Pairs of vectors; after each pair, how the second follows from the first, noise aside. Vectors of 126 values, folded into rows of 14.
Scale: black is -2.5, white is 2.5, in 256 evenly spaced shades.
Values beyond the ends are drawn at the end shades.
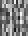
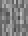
shrunk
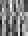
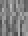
shrunk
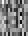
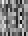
copied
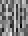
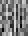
copied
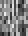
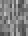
shrunk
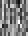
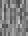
shrunk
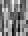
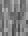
shrunk
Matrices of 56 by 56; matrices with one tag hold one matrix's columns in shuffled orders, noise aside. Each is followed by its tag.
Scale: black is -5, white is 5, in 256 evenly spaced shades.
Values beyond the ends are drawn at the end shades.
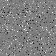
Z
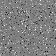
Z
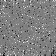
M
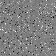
Z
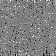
M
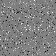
Z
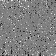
M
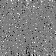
M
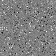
Z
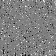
M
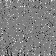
M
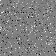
Z
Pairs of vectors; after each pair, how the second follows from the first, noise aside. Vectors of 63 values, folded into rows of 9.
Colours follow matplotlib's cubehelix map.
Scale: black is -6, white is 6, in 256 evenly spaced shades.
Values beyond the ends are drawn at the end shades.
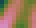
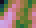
scaled up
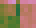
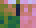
scaled up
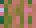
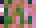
scaled up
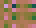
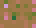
partly zeroed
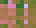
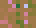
partly zeroed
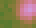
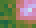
scaled up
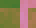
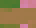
partly zeroed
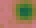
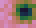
scaled up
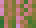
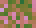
shuffled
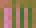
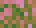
shuffled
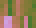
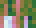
scaled up
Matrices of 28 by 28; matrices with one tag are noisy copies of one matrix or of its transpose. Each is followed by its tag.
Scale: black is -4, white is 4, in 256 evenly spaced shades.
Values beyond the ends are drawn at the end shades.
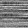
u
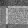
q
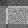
q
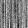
u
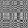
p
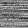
u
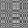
p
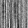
u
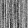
u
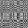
p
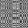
p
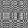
p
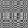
p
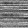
u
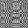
p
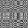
p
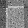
q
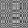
p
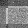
q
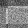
q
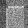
q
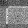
q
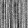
u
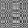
p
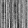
u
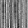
u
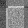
q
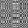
p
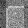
q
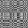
p
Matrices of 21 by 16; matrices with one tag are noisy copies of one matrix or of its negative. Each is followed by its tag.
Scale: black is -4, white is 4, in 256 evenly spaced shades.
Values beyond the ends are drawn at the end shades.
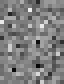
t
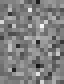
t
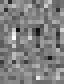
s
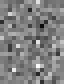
t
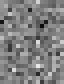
t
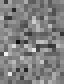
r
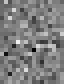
r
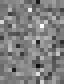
t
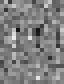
s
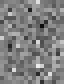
t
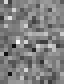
r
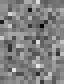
t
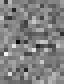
r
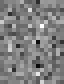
t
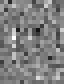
s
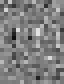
s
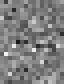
r
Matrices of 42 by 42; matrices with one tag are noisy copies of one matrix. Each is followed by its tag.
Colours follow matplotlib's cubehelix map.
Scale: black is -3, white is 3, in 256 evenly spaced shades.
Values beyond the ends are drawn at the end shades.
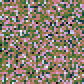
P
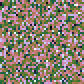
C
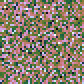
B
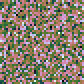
C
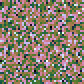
C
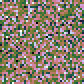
P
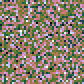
P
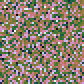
B
